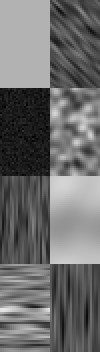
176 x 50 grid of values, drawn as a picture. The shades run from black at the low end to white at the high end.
The table splits into 4 rows of 2 panels. Panel 1,1: high, flat. Panel 1,2: low, slanting down to the right. Panel 2,1: very low, fine-grained, faint in contrast. Panel 2,2: middling, blotchy, strong in contrast. Panel 3,1: low, streaked downward. Panel 3,2: high, smooth. Panel 4,1: middling, streaked across, strong in contrast. Panel 4,2: low, streaked downward.
